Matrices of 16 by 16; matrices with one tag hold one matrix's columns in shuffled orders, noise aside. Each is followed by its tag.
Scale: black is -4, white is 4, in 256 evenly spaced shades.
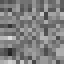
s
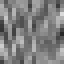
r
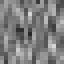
r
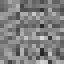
s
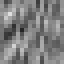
r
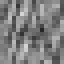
r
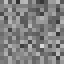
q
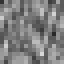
r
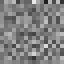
q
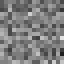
s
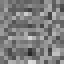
s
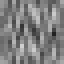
r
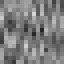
r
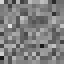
q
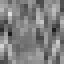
r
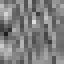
r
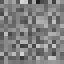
q
